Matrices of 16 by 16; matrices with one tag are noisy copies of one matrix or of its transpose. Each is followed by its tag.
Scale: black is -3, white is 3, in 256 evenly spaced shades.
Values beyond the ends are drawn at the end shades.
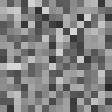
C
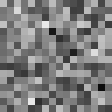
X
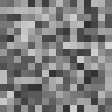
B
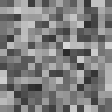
B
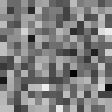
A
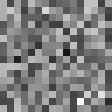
C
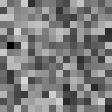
X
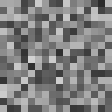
C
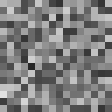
C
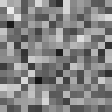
C
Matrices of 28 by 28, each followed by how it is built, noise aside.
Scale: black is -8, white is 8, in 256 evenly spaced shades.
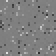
sparse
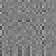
low rank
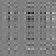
low rank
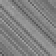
Toeplitz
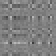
low rank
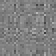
low rank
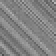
Toeplitz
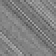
Toeplitz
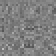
low rank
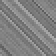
Toeplitz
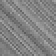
Toeplitz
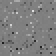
sparse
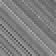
Toeplitz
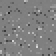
sparse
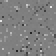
sparse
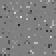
sparse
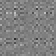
low rank
